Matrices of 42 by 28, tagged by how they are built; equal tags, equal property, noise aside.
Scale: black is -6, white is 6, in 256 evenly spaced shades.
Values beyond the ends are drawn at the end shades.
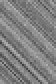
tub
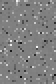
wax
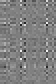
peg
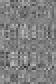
peg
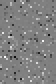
wax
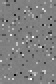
wax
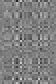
peg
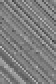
tub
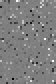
wax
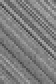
tub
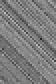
tub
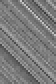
tub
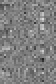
peg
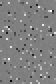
wax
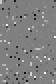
wax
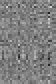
peg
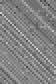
tub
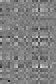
peg
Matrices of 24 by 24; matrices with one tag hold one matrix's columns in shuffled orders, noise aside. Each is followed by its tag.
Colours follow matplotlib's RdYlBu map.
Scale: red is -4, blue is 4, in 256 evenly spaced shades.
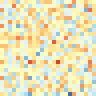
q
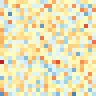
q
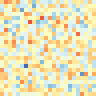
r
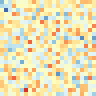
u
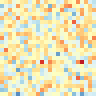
q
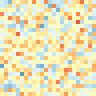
r
